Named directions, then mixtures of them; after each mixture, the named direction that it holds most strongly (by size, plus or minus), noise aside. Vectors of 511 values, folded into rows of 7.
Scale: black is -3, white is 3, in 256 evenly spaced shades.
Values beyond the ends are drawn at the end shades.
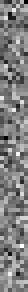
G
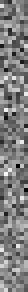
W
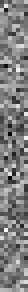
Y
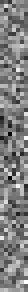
Y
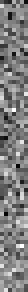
W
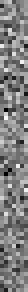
W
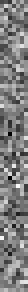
Y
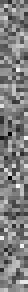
Y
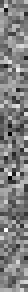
Y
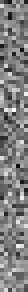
W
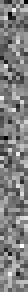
G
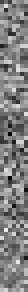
Y
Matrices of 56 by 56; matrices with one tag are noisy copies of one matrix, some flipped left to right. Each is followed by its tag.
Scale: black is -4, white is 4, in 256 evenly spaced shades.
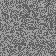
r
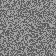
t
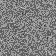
t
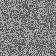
r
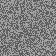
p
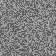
t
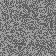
r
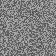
t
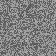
r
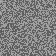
t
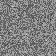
r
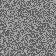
t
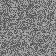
r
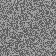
p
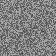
p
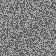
p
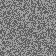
p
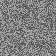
r
